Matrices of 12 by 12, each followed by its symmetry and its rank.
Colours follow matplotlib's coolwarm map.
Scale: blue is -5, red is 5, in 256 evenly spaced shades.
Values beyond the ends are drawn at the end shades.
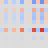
neither, rank one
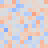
neither, full rank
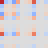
symmetric, rank one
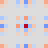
symmetric, rank one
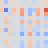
neither, rank two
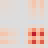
symmetric, rank one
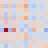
neither, rank two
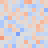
neither, full rank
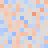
neither, full rank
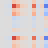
neither, rank one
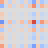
neither, rank one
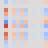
neither, rank one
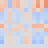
neither, rank two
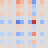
neither, rank one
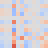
neither, rank two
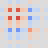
symmetric, rank one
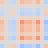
symmetric, rank one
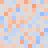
neither, full rank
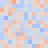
neither, full rank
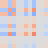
symmetric, rank one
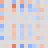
neither, rank two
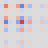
symmetric, rank one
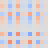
neither, rank one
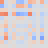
neither, rank two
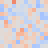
neither, full rank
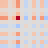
symmetric, rank one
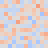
neither, full rank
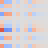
neither, rank one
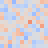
neither, full rank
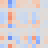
neither, rank two
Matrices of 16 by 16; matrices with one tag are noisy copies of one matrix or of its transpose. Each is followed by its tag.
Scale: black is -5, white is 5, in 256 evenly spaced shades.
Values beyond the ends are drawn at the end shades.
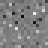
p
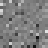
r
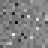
p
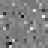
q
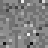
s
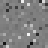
s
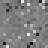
s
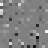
r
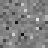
p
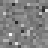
q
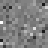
s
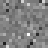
s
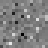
p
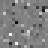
q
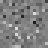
p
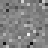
s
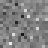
p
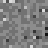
r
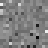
r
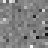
r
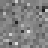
q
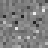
p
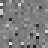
r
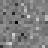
p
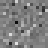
q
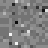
q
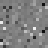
s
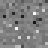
p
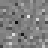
p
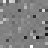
r
